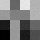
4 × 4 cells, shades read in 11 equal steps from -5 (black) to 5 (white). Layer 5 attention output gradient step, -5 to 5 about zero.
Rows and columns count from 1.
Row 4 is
-5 1 -4 -2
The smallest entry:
-5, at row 4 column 1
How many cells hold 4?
1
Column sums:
-5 1 -3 1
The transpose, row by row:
3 1 -4 -5 / -1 0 1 1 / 4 0 -3 -4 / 2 2 -1 -2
